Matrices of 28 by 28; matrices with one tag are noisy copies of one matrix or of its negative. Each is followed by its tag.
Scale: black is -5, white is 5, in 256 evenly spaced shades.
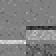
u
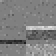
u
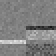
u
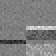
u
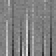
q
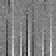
q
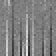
q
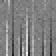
q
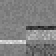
u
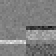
u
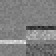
u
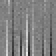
q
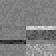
u
